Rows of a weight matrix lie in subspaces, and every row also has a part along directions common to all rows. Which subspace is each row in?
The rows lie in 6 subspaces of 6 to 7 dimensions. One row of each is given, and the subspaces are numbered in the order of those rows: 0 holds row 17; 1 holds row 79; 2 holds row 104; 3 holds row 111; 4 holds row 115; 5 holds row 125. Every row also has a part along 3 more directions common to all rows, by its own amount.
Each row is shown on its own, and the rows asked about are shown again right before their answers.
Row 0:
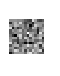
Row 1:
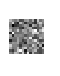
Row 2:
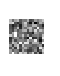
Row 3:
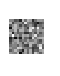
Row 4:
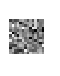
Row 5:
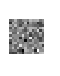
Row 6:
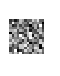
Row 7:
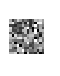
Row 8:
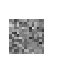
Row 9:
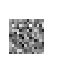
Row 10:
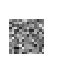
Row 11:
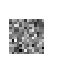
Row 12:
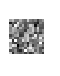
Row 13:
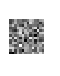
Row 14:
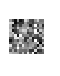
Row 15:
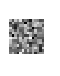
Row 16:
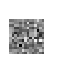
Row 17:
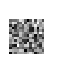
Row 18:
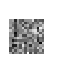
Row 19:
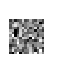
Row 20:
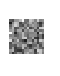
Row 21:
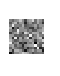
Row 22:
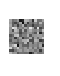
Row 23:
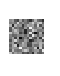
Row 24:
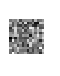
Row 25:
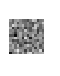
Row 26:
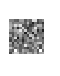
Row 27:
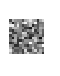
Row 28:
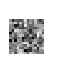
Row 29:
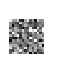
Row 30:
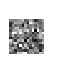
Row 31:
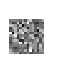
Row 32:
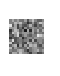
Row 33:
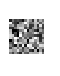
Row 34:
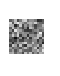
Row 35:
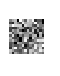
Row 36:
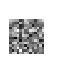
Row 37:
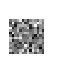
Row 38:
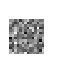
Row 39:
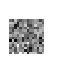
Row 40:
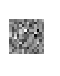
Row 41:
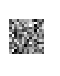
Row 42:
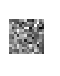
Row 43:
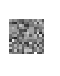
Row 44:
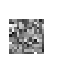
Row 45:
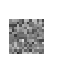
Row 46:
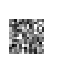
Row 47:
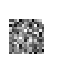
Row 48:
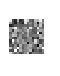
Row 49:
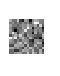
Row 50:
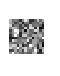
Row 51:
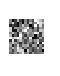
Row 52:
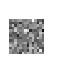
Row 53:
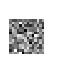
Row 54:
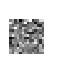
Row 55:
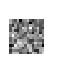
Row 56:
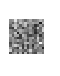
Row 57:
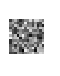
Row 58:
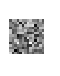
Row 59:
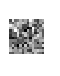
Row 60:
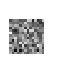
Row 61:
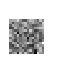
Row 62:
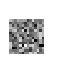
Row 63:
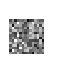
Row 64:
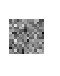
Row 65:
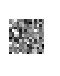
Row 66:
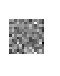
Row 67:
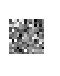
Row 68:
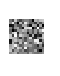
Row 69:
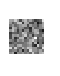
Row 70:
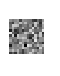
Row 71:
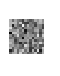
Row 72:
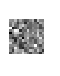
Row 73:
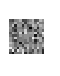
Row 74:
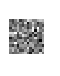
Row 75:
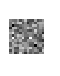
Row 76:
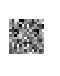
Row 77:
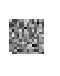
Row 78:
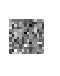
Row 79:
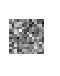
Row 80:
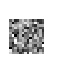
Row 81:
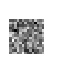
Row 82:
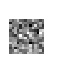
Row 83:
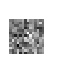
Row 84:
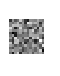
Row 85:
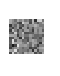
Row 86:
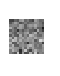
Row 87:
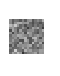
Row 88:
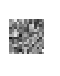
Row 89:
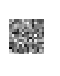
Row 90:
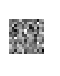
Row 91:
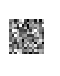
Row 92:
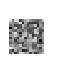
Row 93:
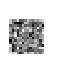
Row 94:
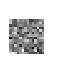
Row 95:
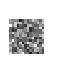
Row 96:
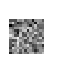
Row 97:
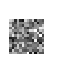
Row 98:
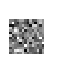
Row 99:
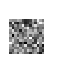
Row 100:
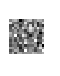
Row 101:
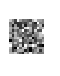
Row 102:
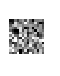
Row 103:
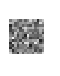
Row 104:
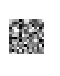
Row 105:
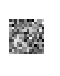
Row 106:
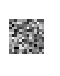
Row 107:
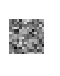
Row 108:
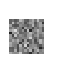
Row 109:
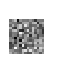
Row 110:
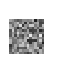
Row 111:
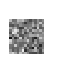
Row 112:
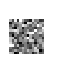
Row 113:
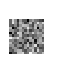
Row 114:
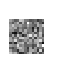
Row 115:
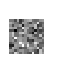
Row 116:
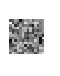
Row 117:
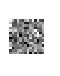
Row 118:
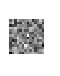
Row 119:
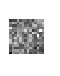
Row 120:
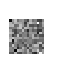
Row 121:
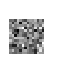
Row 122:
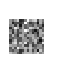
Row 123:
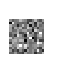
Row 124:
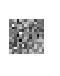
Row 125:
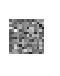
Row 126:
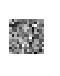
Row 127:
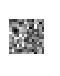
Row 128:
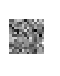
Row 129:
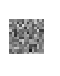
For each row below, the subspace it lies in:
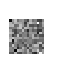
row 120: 0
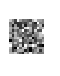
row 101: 5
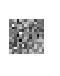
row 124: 5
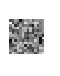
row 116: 0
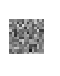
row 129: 1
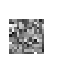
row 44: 0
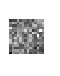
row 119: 5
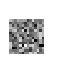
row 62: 5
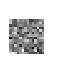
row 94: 3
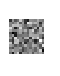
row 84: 5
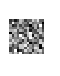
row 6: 1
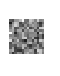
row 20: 3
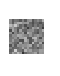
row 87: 1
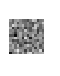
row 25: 1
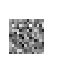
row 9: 1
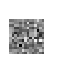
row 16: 3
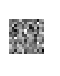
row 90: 3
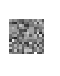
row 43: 0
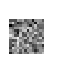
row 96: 4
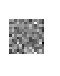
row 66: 4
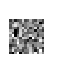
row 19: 4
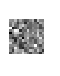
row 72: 5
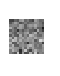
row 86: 2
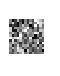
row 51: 0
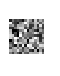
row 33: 3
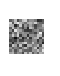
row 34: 0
